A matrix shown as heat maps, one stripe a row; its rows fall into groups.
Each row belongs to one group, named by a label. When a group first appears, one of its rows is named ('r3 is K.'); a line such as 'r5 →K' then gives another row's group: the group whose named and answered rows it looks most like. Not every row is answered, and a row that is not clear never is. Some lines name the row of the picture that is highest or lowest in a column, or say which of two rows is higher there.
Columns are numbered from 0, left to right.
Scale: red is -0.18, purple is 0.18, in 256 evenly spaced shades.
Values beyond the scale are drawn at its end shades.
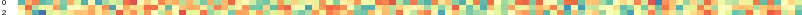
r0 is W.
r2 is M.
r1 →M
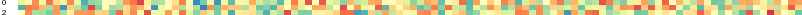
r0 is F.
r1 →W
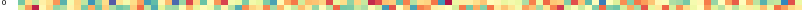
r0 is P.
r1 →F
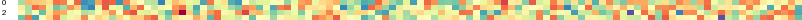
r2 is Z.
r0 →F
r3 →M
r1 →F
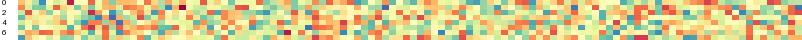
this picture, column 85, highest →6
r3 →P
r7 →P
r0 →M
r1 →Z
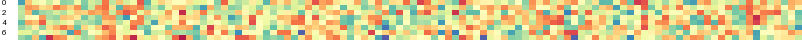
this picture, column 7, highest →6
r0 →P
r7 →Z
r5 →Z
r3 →F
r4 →F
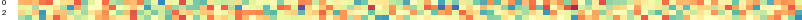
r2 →Z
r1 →P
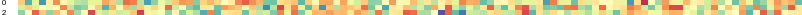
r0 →Z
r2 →W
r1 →W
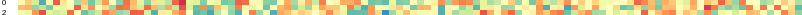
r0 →Z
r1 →M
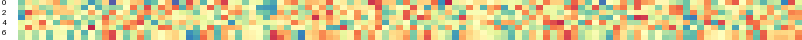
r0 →P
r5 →W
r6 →P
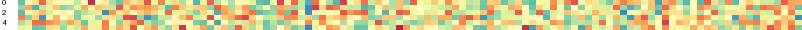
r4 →F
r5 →M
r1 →M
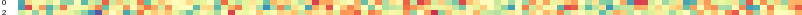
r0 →P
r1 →W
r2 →P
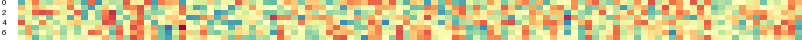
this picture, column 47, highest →4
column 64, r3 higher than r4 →No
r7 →M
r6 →M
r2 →F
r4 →F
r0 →W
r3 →P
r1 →F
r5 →M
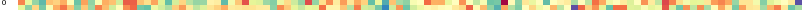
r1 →Z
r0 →Z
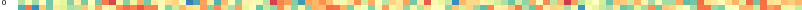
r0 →P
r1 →M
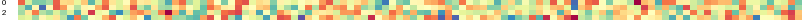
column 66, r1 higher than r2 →No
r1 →Z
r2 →W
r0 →Z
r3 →P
